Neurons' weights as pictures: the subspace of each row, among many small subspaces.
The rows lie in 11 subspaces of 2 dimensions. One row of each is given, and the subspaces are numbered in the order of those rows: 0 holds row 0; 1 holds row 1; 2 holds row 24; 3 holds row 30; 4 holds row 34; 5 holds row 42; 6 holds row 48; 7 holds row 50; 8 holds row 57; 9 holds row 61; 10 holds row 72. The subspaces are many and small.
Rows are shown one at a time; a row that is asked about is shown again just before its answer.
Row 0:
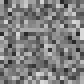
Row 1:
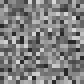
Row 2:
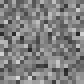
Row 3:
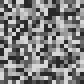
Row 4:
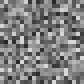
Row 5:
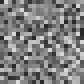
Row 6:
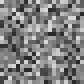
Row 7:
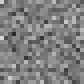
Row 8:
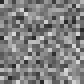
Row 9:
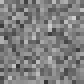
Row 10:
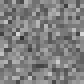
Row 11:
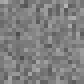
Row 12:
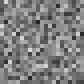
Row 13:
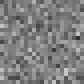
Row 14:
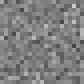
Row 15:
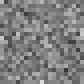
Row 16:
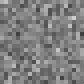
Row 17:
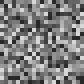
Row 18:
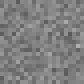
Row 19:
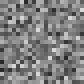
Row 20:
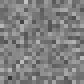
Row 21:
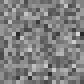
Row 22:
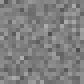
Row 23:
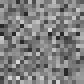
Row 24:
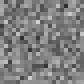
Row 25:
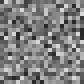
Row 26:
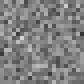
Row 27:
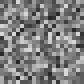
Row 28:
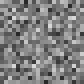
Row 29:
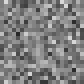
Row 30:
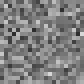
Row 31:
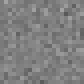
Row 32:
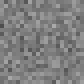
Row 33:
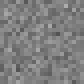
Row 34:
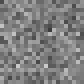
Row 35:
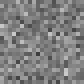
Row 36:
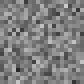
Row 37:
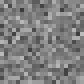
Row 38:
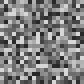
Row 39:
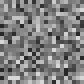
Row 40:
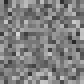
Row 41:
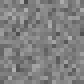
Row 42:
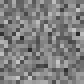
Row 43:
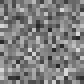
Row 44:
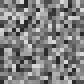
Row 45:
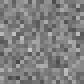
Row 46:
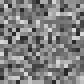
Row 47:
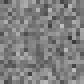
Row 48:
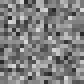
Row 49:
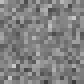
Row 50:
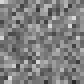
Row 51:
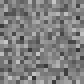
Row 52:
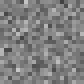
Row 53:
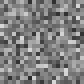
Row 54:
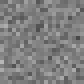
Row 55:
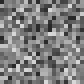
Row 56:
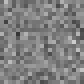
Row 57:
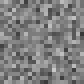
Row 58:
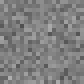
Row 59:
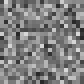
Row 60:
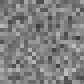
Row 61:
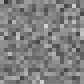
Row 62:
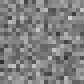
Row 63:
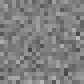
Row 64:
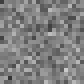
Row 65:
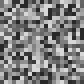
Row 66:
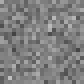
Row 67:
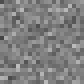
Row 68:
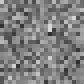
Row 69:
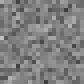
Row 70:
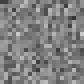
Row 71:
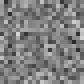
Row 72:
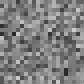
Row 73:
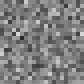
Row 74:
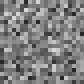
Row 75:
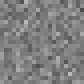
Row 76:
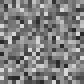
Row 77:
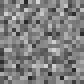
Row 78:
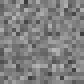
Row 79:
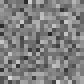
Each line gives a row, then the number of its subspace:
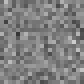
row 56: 0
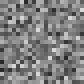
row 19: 6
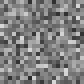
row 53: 1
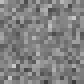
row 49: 8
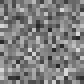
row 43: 3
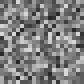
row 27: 10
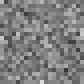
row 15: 8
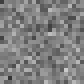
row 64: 8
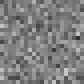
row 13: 3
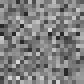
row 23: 10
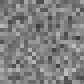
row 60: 3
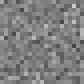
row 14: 9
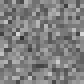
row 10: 5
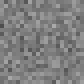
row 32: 2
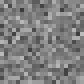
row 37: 3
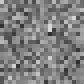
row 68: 4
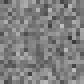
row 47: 0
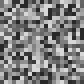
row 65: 8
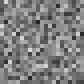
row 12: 2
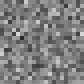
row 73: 5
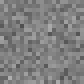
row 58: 4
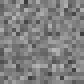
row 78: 2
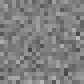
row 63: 6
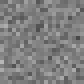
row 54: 3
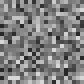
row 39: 6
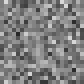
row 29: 0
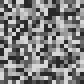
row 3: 6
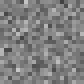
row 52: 5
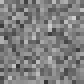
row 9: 4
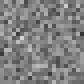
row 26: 5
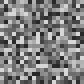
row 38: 1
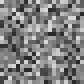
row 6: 8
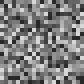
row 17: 3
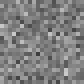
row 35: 10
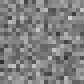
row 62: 6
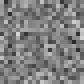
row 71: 0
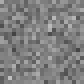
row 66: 4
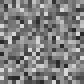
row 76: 6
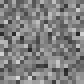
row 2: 5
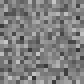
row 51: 1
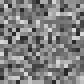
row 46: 3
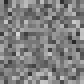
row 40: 0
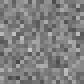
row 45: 5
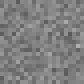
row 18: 10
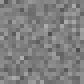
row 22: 9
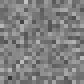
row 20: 1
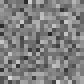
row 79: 2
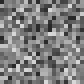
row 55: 8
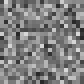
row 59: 0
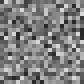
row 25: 9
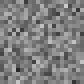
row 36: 10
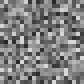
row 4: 1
